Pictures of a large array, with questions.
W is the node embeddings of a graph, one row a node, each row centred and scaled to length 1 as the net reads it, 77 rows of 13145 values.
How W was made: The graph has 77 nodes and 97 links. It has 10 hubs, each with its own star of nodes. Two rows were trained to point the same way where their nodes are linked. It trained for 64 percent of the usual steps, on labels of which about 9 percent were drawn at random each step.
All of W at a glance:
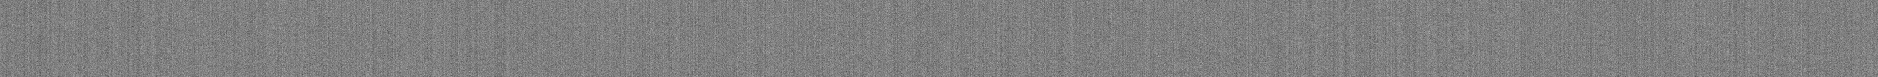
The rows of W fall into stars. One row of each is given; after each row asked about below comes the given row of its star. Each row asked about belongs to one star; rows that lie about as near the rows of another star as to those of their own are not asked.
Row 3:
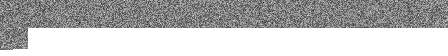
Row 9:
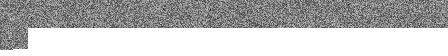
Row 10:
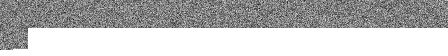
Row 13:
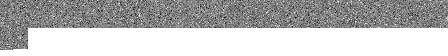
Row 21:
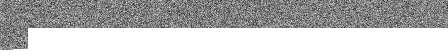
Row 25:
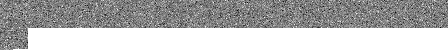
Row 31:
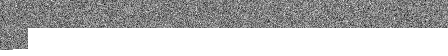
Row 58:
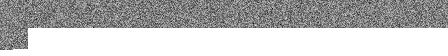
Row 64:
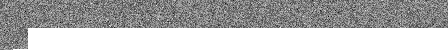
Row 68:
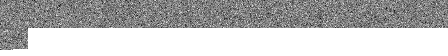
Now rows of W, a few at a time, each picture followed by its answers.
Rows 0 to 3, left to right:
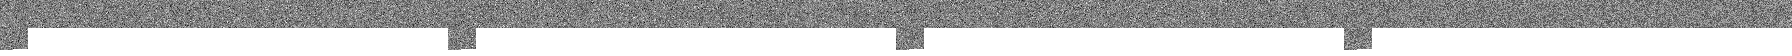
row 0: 68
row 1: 64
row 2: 68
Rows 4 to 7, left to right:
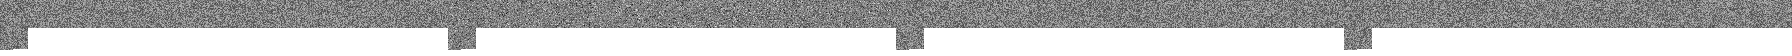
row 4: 10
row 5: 68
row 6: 31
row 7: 64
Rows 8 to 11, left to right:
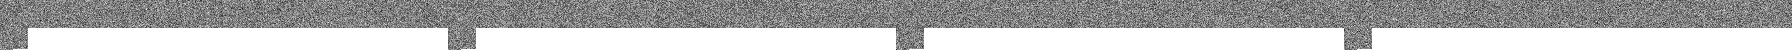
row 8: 10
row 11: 21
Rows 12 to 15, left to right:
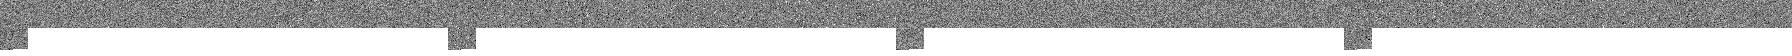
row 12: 25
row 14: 3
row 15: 13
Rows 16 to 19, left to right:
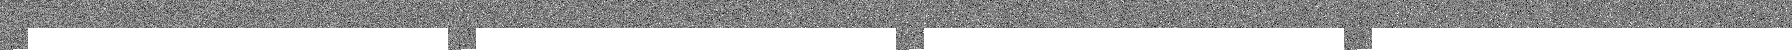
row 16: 13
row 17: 58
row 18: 21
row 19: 9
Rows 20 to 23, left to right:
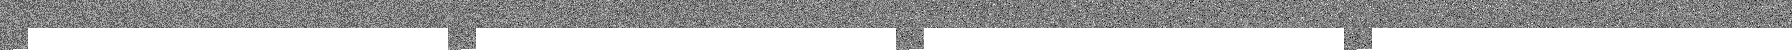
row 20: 13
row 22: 25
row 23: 3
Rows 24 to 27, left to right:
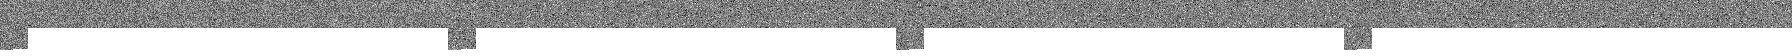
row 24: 9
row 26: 31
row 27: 68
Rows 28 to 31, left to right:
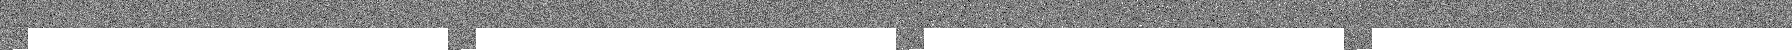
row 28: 68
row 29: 13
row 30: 58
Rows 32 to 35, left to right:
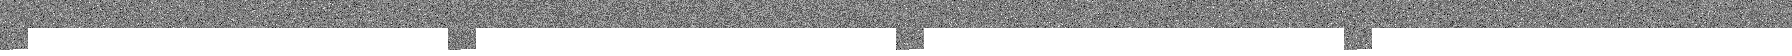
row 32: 21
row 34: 25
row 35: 64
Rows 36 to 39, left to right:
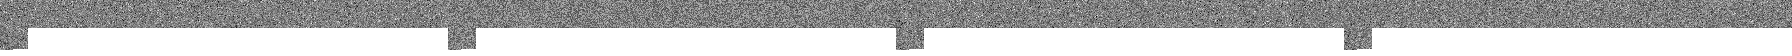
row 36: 10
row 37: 21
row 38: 10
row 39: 64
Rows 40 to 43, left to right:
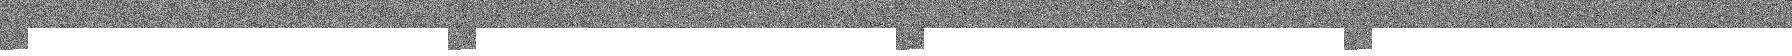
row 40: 9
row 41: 68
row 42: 10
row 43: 31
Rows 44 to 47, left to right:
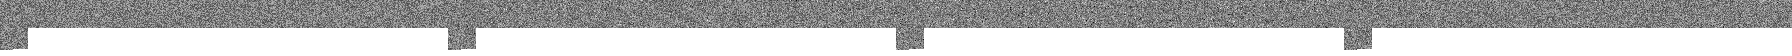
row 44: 3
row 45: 58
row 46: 10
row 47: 13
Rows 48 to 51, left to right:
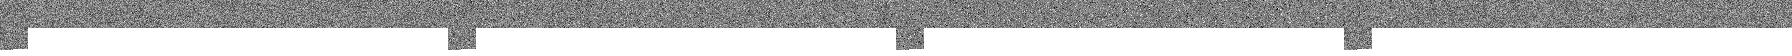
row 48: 10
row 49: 68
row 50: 25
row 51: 25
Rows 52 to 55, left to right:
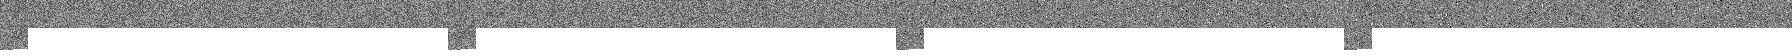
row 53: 68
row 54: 9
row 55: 58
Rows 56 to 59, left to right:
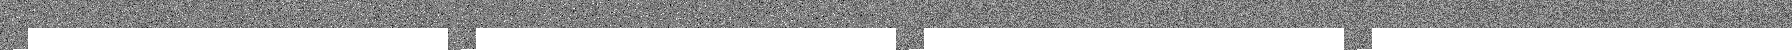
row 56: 58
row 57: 3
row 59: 64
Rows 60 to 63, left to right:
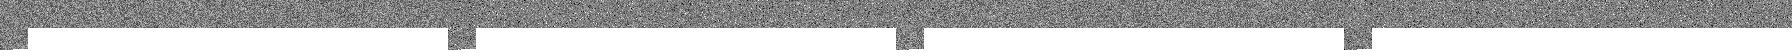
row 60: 13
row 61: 31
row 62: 31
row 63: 10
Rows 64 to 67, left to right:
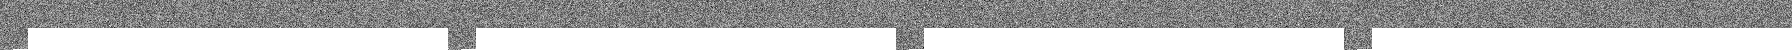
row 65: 9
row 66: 13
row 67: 13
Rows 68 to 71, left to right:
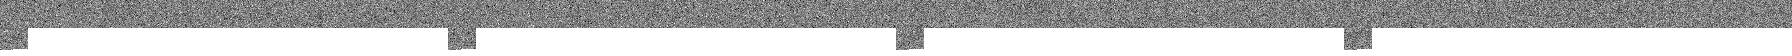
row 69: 21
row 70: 68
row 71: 31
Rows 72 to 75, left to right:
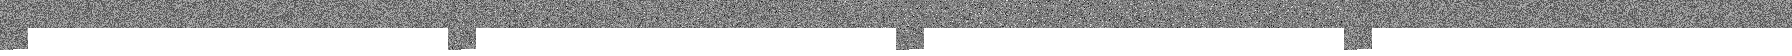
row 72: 25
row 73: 9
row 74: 31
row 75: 58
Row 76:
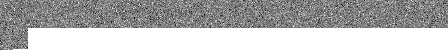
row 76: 10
